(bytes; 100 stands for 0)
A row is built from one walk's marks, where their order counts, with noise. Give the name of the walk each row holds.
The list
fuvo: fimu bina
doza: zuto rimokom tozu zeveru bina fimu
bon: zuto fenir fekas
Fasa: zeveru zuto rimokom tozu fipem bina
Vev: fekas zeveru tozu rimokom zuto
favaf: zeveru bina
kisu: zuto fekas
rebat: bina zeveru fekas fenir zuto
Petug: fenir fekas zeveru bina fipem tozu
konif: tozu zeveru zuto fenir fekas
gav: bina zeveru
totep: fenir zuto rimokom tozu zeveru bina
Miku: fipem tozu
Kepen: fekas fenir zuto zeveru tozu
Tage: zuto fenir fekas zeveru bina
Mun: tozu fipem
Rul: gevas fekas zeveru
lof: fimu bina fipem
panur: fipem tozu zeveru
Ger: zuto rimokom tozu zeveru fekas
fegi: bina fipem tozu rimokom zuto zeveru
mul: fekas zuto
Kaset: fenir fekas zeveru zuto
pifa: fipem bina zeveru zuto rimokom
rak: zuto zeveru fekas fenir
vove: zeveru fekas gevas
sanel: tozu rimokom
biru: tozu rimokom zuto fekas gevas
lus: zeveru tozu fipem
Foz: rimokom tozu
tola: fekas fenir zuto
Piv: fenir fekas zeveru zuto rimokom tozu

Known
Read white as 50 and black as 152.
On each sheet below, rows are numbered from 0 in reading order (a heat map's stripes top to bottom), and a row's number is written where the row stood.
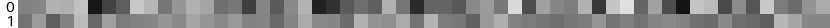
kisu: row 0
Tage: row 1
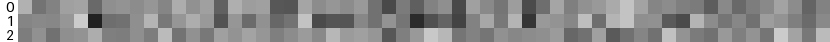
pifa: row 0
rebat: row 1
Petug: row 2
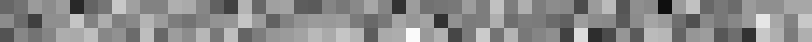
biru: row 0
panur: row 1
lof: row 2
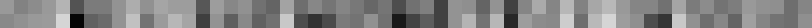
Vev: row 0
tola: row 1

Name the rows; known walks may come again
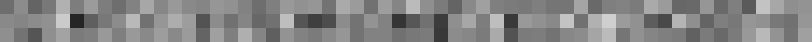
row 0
totep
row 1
rebat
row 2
fegi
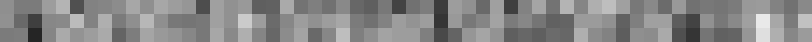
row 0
Vev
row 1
panur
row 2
gav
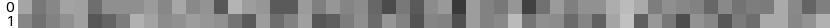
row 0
pifa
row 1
Ger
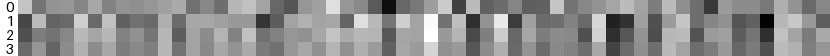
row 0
sanel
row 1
fuvo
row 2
lof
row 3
Fasa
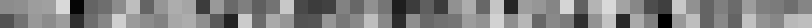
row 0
tola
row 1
vove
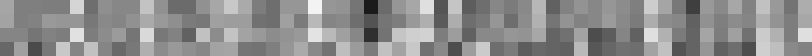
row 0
Foz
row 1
Piv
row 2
Miku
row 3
favaf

